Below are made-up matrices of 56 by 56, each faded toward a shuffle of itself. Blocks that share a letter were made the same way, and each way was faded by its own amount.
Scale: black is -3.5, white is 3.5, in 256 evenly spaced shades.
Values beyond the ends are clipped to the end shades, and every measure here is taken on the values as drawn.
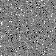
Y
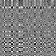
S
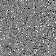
Y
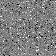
Y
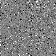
Y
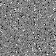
Y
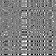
S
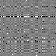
S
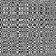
S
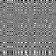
S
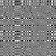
S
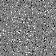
Y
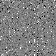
Y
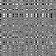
S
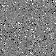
Y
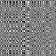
S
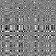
S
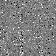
Y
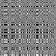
S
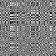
S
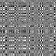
S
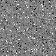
Y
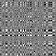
S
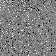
Y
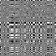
S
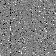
Y
